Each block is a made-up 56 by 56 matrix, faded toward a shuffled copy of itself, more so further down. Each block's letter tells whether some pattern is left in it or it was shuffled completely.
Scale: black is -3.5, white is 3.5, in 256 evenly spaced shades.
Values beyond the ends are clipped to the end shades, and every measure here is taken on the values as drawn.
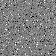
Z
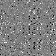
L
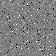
Z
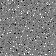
Z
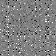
L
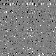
L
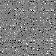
L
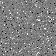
Z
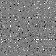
L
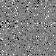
L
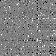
L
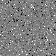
Z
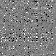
L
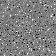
Z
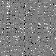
L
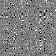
L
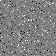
Z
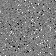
Z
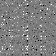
L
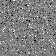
Z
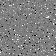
Z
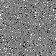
Z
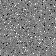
Z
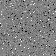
Z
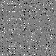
L
